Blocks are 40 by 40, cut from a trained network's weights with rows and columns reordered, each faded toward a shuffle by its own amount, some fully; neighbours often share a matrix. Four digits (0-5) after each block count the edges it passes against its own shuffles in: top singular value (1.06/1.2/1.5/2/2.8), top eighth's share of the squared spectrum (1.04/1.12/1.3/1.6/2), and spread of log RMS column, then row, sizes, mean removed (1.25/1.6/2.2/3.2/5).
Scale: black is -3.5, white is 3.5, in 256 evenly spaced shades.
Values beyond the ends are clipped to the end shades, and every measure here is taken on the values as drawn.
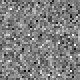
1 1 0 0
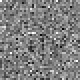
2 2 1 1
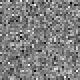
2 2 1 0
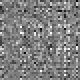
3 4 3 1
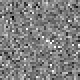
1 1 0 0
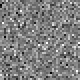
0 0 0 0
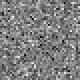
0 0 0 0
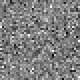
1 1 1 0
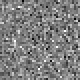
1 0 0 0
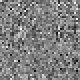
3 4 1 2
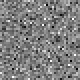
0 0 0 0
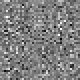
3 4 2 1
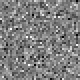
0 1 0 0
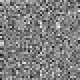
3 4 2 0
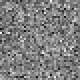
2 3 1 1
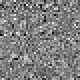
2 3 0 1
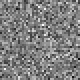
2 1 0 0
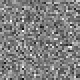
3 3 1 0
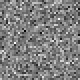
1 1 0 0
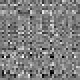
4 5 3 3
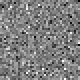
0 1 0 0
